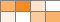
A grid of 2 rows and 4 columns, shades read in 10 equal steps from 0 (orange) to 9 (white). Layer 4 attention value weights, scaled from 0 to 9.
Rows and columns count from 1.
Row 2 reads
8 9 5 3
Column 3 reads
7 5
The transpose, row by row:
3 8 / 0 9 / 7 5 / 9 3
